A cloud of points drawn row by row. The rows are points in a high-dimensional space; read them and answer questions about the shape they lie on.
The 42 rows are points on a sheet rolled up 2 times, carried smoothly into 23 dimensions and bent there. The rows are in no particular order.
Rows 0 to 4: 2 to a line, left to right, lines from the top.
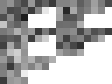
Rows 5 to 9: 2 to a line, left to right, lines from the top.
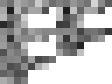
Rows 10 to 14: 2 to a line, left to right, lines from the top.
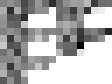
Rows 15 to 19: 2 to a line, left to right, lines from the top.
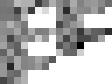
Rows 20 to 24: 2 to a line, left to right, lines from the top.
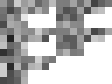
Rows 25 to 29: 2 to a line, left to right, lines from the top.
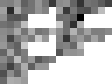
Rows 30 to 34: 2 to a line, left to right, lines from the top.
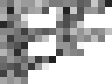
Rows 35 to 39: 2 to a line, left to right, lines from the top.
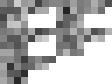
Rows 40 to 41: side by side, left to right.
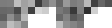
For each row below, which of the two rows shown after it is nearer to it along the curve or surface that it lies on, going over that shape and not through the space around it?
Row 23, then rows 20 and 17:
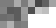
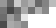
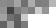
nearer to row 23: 17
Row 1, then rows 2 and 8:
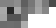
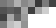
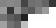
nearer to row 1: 8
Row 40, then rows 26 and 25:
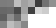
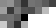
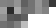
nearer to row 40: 26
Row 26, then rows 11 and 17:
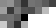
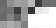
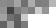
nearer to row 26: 11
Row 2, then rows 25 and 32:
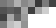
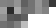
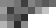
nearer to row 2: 32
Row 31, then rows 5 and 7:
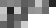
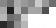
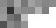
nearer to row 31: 5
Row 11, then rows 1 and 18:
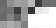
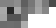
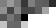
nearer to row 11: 18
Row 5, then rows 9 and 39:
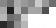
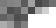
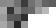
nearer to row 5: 39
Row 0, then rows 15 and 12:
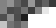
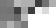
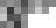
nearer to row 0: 15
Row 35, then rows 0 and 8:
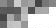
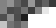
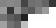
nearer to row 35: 0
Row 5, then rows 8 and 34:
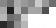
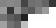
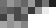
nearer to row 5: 8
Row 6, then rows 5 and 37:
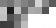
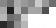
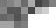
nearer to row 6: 5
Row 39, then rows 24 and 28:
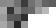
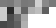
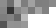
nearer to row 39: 24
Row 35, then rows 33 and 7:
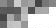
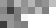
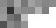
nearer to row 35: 33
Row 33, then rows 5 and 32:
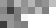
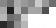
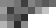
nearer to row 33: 5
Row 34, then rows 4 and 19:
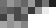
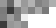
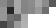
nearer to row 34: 4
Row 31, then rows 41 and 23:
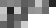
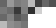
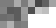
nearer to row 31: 23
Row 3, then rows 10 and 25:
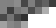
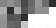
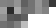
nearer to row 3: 10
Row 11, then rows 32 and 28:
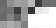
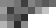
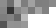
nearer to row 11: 32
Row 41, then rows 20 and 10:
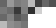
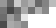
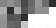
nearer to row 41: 20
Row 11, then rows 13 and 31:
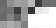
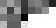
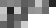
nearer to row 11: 13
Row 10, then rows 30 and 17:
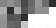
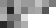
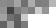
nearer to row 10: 30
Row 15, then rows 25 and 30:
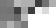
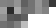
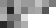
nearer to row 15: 30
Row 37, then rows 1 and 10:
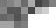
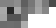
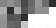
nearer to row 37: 10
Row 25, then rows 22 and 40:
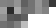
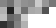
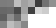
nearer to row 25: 22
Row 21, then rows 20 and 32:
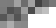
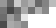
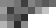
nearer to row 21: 32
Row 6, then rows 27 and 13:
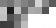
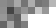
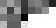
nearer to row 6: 27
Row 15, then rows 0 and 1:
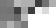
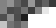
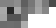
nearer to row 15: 0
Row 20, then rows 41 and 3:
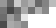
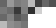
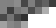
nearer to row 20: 41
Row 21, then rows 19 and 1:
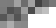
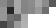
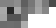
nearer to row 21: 19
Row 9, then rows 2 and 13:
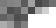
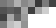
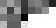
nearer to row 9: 2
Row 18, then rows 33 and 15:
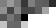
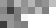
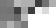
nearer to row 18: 15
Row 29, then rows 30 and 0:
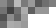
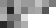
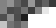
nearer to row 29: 30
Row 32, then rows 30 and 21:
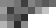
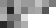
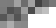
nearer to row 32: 21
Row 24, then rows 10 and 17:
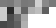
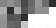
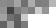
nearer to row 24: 10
